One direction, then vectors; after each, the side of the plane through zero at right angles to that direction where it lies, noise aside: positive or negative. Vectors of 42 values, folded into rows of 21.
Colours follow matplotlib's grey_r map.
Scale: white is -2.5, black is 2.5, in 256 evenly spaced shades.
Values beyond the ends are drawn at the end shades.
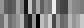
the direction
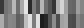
negative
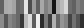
negative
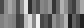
negative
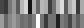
negative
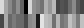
positive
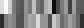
negative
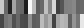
positive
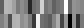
negative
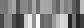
negative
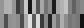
negative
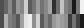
negative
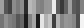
positive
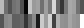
positive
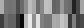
negative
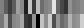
positive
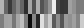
positive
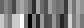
positive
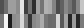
positive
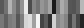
negative
